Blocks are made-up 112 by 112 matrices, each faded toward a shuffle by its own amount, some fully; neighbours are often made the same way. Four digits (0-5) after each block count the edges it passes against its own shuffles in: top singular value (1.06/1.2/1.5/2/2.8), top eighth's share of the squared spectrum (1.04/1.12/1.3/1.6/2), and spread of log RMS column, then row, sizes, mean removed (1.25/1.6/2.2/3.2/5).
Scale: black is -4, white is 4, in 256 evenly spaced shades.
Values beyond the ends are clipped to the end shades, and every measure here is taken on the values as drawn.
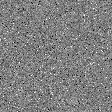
0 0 0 0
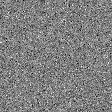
0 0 0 0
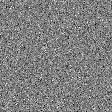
0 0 0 0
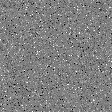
0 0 0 0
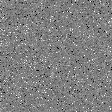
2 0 0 0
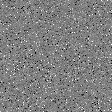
1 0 0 0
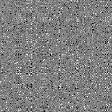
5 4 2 2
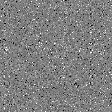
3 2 1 0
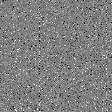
3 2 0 0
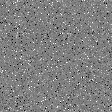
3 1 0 0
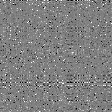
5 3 1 2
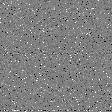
3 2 0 1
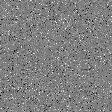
3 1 0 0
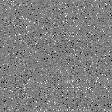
4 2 1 1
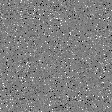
3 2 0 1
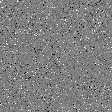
2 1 0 0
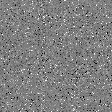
3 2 1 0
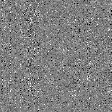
2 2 3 2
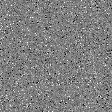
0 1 0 1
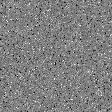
0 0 0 0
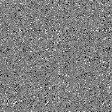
1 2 3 2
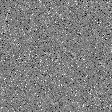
0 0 0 0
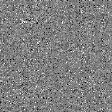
1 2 3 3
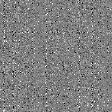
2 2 3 2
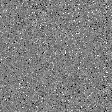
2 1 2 1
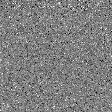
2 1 0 2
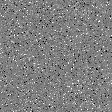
2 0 0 0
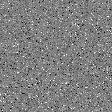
3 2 0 0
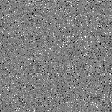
4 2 1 1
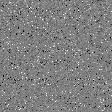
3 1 0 1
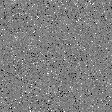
2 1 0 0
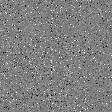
2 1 0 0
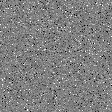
2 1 0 0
